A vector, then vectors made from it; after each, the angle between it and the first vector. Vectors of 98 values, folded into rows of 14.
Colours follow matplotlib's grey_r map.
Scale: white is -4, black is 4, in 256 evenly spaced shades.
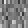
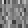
nearly opposite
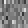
nearly parallel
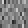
nearly opposite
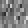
orthogonal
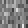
partly opposed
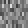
partly opposed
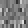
orthogonal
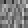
partly opposed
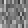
nearly parallel
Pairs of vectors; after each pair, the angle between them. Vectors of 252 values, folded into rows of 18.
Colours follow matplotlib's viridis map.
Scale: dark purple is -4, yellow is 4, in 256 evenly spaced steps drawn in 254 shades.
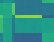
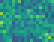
partly aligned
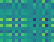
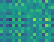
nearly opposite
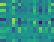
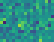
partly opposed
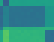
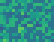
orthogonal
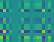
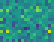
partly opposed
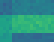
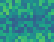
partly opposed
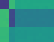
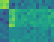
nearly opposite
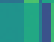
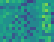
partly opposed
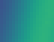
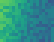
nearly opposite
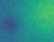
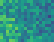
partly opposed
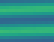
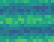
nearly opposite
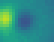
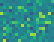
orthogonal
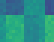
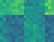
nearly opposite
